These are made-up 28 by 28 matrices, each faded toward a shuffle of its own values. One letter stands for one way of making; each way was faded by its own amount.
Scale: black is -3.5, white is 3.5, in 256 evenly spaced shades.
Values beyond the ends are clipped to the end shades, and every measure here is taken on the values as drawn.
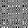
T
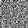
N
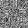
N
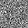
N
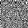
N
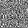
N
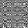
T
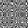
T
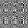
T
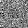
N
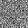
N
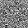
N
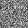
N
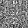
N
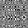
T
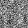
N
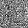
N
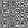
T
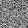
N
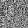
N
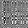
T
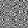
T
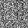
N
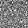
N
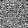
N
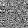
N
